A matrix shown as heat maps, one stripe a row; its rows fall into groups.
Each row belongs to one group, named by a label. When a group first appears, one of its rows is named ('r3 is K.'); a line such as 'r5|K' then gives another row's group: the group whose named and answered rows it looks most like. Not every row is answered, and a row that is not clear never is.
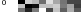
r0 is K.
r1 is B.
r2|B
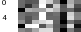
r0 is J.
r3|J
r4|J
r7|J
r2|K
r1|B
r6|K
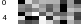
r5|J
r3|K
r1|J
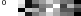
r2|K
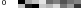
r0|K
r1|B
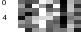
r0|J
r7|B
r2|J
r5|J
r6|J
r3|B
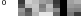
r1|K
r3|J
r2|J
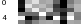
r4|B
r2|K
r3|J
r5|J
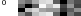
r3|J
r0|J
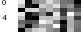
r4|B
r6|B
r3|B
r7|K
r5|J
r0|B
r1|B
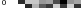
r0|K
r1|B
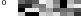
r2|K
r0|J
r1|J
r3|B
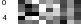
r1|B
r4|K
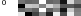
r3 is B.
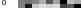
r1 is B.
